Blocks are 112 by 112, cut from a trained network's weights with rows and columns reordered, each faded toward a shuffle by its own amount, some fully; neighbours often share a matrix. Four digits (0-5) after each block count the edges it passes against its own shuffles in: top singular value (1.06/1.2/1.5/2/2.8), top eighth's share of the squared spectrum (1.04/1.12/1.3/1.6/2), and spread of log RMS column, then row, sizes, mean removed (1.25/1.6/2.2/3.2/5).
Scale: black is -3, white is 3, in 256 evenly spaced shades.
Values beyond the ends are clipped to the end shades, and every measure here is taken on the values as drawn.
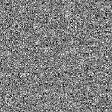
3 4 2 2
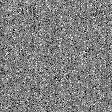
1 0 0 0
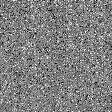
1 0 0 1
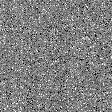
0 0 0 0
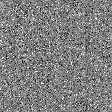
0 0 0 0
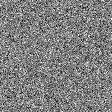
0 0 0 0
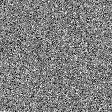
0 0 0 0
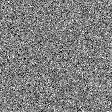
0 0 0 0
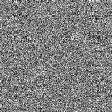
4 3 1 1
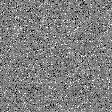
1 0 1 0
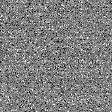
2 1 2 0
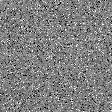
1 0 0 0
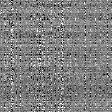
4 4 4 1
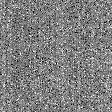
2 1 0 1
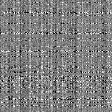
4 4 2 4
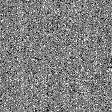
1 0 0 0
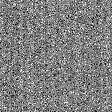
2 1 0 0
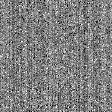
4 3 0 2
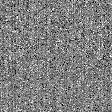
2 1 0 1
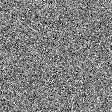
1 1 0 0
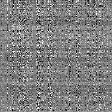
3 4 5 2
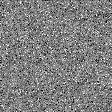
1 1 0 0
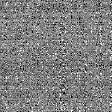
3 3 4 1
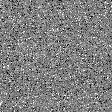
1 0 0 0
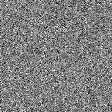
3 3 1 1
